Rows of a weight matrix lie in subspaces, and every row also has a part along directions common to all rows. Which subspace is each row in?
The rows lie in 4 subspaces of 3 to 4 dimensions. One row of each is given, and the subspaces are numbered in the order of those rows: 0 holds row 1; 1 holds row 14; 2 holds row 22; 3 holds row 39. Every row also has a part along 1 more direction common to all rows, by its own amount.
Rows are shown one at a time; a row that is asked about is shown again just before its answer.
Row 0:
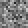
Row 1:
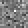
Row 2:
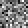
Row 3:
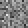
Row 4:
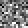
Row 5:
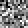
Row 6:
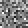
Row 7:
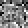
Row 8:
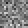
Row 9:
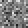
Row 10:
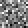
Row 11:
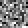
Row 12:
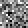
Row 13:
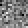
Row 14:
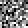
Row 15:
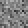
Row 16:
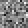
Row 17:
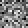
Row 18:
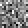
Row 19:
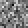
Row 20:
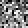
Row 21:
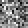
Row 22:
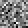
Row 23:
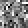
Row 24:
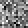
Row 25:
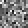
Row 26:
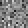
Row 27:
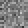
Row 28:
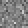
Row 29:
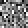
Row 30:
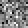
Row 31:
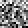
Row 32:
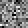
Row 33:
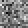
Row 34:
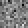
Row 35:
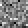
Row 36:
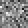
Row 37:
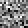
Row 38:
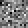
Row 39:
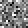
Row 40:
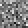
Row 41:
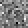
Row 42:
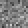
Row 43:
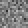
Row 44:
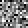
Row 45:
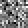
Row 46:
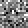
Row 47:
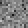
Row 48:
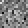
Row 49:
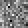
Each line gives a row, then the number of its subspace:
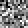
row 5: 0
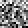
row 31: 2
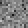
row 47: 0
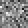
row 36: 1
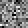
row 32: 3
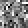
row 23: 3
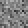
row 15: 0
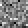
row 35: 2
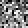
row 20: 2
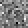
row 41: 2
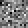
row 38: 0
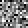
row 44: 3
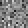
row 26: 0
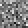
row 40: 3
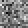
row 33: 1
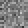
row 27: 0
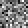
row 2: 1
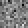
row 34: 0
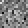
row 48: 2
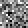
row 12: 1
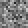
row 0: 3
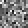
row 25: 2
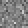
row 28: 2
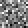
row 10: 1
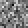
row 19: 1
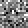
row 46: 3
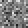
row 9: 3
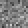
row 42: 1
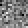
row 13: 0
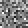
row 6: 3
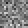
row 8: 1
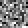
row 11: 2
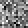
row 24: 1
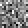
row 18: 3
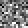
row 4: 2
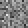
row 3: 0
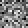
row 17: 2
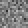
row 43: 3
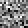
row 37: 0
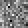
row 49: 3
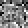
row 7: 2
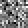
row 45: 1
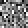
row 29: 2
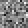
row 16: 3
